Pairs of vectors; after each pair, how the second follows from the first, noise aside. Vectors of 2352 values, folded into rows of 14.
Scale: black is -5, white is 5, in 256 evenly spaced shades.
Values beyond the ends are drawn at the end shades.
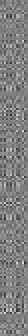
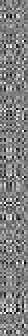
scaled up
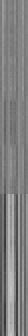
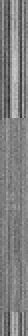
wrapped around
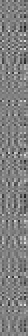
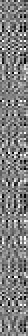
scaled up
